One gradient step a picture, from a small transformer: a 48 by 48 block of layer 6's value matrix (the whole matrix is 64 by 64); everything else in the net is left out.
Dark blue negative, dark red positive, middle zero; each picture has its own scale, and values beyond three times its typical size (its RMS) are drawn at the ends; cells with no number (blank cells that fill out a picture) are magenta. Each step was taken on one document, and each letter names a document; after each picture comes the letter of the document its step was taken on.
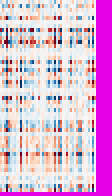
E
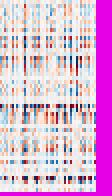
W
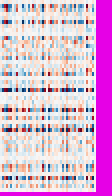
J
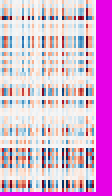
J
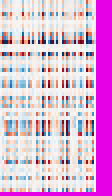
J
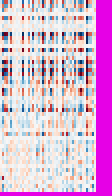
J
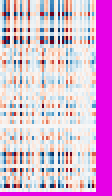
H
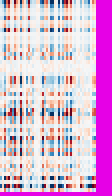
H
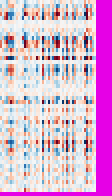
J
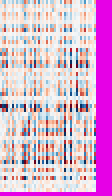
W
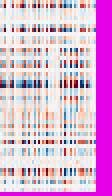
W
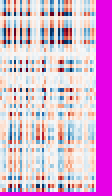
H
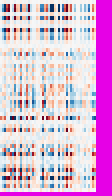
H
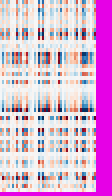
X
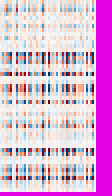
J
